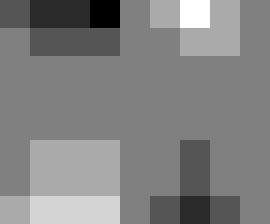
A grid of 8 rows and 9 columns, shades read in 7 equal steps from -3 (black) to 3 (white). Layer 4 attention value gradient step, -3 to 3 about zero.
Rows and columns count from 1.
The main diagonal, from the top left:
-1 -1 0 0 0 0 -1 -1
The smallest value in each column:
-1 -2 -2 -3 0 -1 -2 -1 0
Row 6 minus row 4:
0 1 1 1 0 0 -1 0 0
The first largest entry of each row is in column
7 7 1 1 1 2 2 2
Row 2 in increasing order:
-1 -1 -1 0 0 0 0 1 1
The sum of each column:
0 1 1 0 0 0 0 1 0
